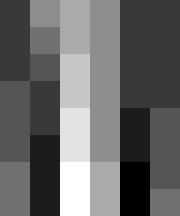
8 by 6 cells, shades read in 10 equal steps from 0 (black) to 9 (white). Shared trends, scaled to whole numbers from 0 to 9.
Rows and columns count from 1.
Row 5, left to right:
3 2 8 5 1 3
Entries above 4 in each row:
3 2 2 2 2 2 2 2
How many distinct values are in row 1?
3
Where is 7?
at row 3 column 3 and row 4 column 3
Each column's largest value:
4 5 9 6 2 4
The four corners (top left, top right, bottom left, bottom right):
2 2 4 4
